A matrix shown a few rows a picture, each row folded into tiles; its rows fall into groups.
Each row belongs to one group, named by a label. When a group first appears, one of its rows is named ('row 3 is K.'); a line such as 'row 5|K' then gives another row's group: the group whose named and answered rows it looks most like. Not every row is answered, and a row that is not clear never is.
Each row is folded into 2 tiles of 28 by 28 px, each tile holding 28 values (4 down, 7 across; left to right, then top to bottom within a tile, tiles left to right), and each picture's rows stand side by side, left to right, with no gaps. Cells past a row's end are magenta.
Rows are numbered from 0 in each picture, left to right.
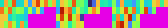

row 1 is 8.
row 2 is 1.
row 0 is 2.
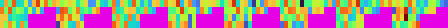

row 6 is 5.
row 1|8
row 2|1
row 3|1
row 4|1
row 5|8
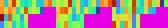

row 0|5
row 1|5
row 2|1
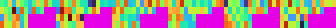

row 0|1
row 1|8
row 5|1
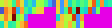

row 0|8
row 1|1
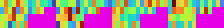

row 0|8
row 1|8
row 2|2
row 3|8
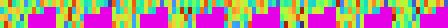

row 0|1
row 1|8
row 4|8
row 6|1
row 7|2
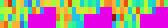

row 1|5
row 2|5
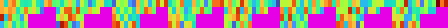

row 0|5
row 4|8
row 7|2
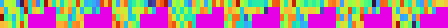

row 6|5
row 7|1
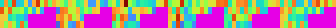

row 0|2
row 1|8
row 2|5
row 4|5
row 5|2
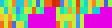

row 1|1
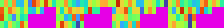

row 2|8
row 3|1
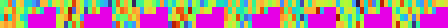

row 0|1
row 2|8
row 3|8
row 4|2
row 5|2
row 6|2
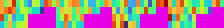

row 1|5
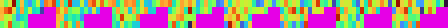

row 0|5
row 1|2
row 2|5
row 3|8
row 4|8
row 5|8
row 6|2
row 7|8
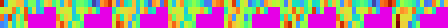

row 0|5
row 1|5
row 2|1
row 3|5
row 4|1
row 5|1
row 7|1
